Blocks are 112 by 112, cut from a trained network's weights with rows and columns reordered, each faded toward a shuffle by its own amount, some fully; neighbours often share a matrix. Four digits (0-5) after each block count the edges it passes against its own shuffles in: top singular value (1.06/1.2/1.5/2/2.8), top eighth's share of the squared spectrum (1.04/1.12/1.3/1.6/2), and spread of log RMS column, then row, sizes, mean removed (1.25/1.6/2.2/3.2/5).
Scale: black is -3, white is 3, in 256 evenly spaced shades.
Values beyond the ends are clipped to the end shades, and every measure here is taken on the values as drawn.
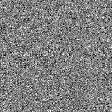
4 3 1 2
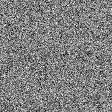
0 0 0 0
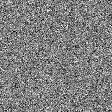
2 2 0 0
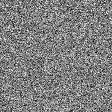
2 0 0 0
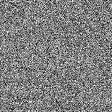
3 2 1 1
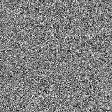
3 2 1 1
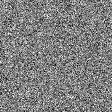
2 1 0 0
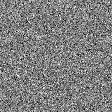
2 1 0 0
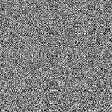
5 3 1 3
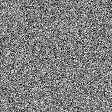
1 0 0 0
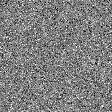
0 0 0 0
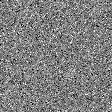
0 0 0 0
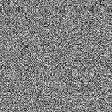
4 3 0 1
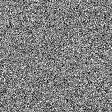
0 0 0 0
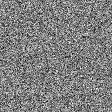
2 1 0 0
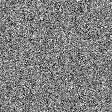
1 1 0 0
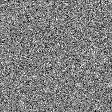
1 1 0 0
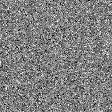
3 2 1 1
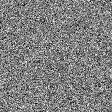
3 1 0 0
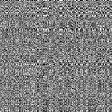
5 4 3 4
